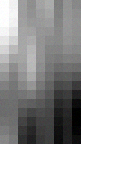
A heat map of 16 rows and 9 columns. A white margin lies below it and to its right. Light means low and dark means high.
Values rise toward the bottom right. The bottom right is the ninth with the highest average. The top left is the roughest part. The top left is the ninth with the lowest average. There are no lone odd cells.
